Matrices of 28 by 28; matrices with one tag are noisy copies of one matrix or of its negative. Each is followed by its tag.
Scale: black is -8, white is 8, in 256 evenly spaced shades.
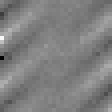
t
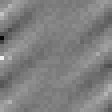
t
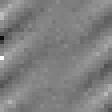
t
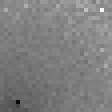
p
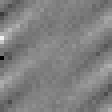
t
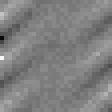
t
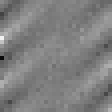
t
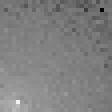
p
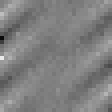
t
